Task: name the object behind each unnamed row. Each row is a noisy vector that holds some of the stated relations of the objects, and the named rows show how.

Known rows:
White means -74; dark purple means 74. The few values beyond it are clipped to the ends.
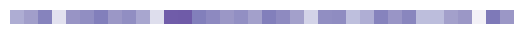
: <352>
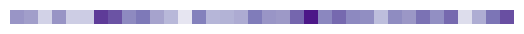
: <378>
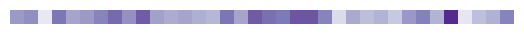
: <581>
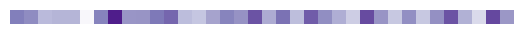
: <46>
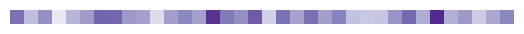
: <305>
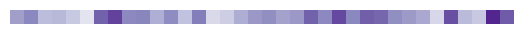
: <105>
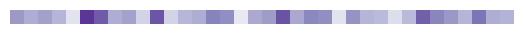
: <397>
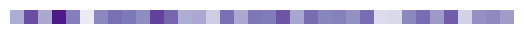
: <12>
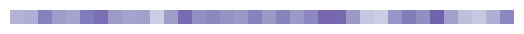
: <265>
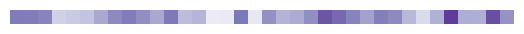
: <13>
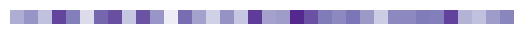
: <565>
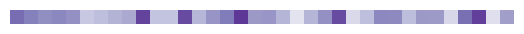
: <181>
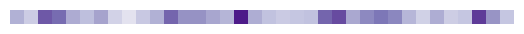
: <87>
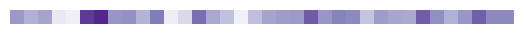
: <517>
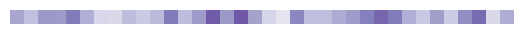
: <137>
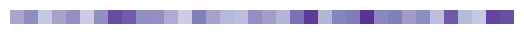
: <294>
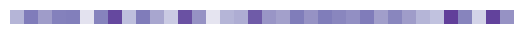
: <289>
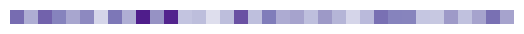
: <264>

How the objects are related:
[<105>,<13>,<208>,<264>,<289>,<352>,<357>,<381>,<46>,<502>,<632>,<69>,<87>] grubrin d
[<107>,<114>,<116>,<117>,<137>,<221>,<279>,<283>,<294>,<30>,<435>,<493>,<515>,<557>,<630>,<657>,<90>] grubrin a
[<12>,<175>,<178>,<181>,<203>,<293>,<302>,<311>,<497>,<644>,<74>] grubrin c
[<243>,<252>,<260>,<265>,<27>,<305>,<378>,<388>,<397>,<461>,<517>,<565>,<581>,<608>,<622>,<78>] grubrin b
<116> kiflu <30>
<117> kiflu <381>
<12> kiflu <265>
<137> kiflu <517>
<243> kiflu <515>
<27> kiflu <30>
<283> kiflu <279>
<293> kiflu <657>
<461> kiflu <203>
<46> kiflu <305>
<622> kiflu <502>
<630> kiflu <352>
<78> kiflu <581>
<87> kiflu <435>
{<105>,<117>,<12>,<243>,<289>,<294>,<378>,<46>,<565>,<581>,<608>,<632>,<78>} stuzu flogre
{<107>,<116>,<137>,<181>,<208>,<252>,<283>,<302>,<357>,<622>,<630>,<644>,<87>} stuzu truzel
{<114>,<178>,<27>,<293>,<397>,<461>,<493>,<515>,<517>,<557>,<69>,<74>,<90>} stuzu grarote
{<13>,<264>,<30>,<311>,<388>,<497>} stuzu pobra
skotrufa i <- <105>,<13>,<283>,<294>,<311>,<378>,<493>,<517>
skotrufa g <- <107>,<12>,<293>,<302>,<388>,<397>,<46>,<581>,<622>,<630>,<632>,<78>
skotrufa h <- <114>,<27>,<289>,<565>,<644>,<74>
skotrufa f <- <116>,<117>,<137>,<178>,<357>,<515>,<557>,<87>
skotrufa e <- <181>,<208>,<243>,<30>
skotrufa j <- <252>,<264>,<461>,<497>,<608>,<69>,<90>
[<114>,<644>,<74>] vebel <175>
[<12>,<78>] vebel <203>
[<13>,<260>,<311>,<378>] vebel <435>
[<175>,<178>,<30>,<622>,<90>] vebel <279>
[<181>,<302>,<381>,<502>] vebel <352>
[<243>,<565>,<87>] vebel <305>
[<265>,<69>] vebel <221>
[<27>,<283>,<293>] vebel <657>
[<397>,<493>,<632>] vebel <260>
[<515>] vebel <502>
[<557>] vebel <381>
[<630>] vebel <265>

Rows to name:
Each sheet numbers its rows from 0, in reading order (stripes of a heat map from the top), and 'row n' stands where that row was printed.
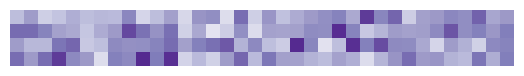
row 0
<283>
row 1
<311>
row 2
<117>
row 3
<497>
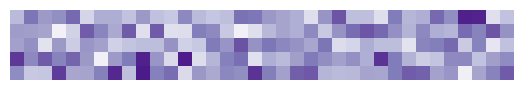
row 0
<644>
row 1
<493>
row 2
<622>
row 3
<30>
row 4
<608>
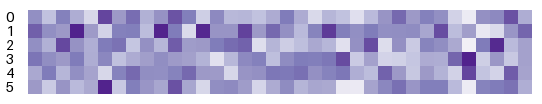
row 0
<69>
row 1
<243>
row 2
<178>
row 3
<388>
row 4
<632>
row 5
<90>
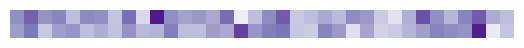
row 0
<293>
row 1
<302>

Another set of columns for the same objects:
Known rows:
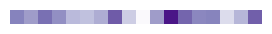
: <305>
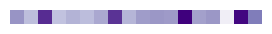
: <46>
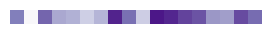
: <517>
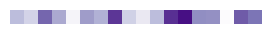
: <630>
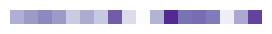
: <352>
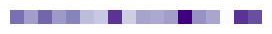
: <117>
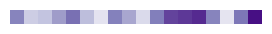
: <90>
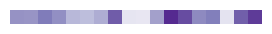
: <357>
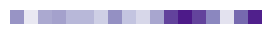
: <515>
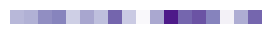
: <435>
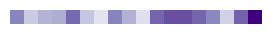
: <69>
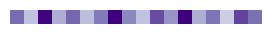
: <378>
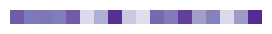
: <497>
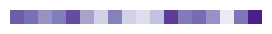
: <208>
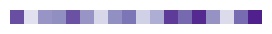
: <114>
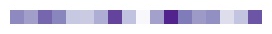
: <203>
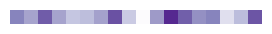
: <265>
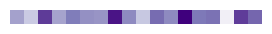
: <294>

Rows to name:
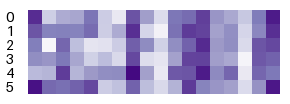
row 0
<461>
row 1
<252>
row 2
<293>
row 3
<87>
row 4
<13>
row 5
<181>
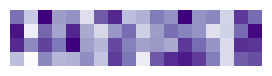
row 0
<581>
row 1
<27>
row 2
<289>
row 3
<493>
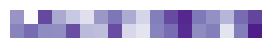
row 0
<397>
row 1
<264>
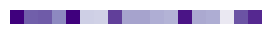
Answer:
<243>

